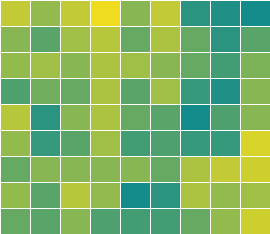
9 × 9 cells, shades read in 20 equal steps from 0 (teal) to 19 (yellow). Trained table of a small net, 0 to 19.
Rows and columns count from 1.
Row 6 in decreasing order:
17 12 11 6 5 4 3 3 3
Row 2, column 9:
6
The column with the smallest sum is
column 8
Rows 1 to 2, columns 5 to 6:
10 15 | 7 13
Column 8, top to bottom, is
1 2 4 1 5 3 15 11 11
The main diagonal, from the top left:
15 6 10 13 7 5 13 11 16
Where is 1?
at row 1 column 8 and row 4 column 8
